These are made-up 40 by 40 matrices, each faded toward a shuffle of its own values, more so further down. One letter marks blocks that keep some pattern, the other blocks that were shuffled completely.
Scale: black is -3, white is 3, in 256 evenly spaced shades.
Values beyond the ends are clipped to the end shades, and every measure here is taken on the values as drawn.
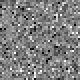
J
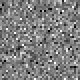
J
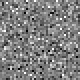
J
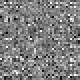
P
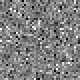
J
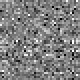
P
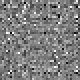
P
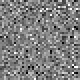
P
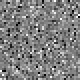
J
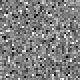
J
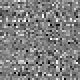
P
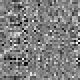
P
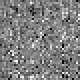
P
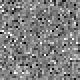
J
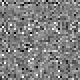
P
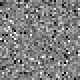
J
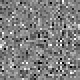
P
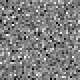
J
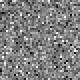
J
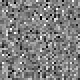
P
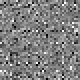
P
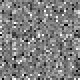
P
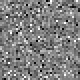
J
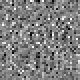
P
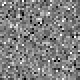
J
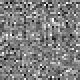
P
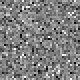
J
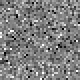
J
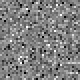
J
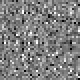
P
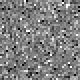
J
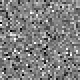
J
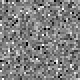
J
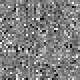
P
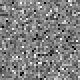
J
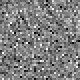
J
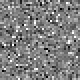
J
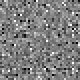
P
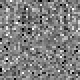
P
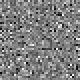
P
